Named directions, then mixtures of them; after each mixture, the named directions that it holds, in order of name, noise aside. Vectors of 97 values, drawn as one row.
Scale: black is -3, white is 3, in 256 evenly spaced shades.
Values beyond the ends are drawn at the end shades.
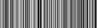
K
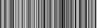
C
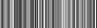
C, K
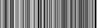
C, K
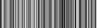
C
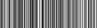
K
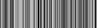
C, K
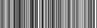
C, K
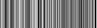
C, K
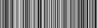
K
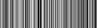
K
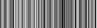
C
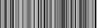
C, K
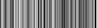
C, K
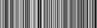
K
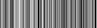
C, K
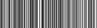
K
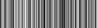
C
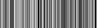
C, K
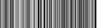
C, K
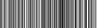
C, K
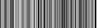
C, K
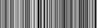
C, K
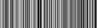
K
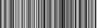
C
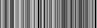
C, K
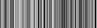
C, K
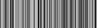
C, K
